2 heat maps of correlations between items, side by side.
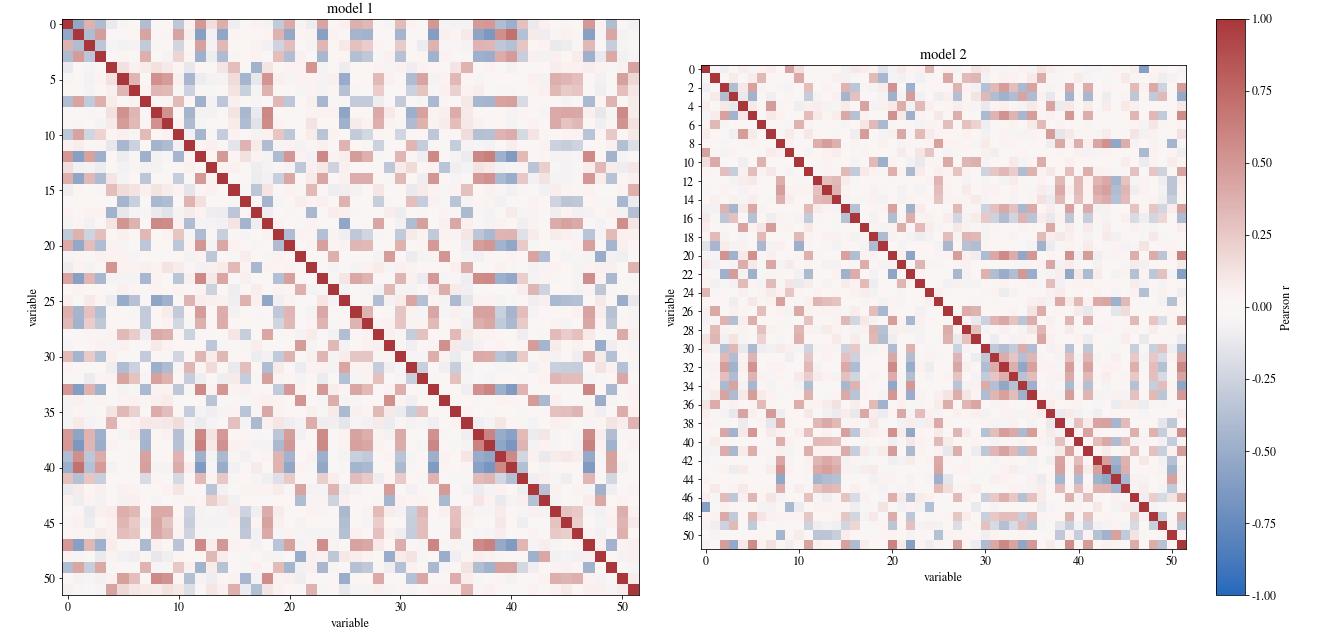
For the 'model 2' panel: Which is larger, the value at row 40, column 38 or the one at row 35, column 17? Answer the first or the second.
the first
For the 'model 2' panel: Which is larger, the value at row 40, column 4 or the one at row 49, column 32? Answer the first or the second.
the first
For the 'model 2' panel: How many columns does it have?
52
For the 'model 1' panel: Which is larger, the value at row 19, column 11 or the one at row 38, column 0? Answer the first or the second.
the second
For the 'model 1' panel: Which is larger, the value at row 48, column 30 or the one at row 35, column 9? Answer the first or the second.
the second
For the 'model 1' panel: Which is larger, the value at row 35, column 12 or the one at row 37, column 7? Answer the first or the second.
the first
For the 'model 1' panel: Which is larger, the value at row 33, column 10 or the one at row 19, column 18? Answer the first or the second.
the second
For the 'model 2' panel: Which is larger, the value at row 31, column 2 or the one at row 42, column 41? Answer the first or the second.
the first
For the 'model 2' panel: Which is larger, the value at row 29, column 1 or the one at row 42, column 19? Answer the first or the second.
the first
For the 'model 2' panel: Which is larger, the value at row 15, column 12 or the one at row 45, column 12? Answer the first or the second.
the second
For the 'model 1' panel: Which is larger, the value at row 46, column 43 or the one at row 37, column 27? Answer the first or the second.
the second
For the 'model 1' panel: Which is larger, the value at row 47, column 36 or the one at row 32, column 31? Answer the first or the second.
the first
